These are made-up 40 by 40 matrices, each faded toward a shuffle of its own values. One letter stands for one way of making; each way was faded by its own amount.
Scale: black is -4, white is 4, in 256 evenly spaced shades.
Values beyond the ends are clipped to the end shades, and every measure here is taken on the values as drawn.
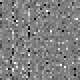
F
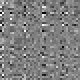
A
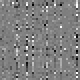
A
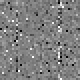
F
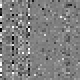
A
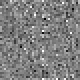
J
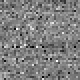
J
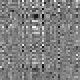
A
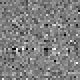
J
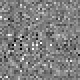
J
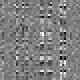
A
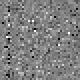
F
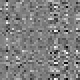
A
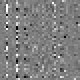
A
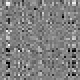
A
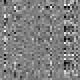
A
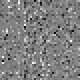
F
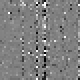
A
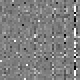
A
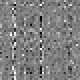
A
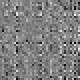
A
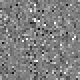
F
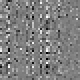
A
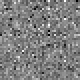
J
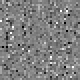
F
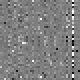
A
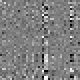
A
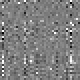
A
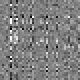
A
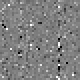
F
